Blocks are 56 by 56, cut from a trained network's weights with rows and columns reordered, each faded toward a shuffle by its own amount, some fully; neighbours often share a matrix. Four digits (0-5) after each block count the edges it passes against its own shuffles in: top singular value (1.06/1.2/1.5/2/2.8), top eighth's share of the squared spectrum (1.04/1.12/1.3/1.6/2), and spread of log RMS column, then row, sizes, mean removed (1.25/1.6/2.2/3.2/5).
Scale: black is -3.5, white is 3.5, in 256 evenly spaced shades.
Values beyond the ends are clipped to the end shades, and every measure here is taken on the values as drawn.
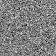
1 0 0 0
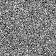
0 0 0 0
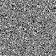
2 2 0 0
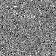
2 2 0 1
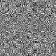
3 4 1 2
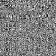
3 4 1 2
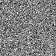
0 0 0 0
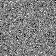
0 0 0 0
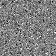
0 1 0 0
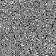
3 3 1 1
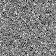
0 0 0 0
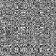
3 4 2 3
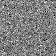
0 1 0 0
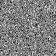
0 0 0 0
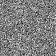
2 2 0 0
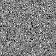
2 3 1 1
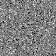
1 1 0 0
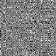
3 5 3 2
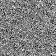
0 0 0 0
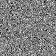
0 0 0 0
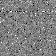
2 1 0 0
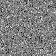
1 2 0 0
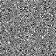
2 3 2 1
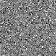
2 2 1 1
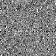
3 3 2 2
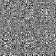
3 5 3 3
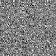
2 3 1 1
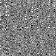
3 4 2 2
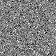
1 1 0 0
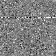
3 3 0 1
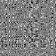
3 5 3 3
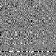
3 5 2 3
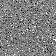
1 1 0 0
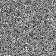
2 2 0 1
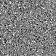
1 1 0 0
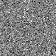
2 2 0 1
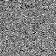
3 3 1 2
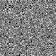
3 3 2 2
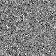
1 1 0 0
